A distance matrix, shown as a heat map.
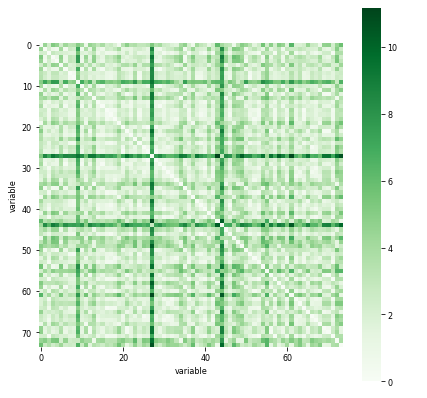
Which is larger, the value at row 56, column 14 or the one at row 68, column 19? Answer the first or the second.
the first
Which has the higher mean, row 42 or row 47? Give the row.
47
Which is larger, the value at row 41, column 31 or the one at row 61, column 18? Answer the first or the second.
the second
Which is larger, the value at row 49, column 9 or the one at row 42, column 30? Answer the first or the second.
the first
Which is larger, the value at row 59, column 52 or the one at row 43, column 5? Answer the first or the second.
the second
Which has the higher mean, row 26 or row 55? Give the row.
55
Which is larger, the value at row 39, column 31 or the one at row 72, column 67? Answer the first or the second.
the second
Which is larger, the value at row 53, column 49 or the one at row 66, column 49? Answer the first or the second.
the second
